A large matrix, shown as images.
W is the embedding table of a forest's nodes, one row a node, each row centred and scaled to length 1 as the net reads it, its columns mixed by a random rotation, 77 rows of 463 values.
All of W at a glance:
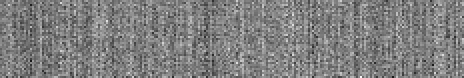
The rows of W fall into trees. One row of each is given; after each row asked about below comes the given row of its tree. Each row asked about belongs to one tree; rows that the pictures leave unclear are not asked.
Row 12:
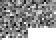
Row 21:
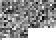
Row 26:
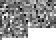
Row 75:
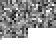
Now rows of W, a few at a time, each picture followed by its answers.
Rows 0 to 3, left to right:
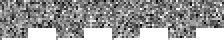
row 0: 75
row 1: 12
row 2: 12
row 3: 75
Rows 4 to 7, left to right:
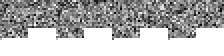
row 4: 12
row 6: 26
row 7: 21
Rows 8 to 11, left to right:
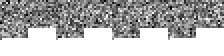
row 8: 21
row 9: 12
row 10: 12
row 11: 75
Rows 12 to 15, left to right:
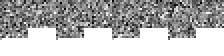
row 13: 26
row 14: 12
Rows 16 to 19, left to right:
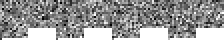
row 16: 21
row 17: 26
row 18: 21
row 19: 12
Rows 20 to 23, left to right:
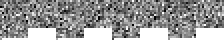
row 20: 26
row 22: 21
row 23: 26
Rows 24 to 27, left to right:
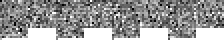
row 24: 12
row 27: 26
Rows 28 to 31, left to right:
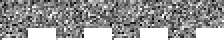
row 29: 26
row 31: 21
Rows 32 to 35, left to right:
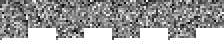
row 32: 26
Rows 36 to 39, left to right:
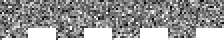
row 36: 21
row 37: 21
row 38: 12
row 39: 75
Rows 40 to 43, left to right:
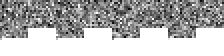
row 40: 75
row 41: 12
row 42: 21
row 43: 75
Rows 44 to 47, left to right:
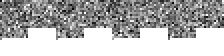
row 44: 26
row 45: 21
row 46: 12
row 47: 26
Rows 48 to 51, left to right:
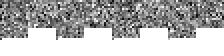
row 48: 26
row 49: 75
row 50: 26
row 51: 75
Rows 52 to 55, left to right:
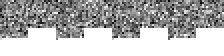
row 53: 26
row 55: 12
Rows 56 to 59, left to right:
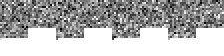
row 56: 75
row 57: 21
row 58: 21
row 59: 12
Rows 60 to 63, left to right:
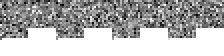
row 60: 12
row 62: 75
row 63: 75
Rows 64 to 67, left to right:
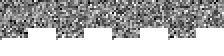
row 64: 12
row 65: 12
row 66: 21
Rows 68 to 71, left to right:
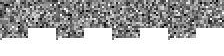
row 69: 75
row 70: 26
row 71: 12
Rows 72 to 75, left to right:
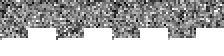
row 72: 12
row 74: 12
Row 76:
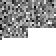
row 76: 26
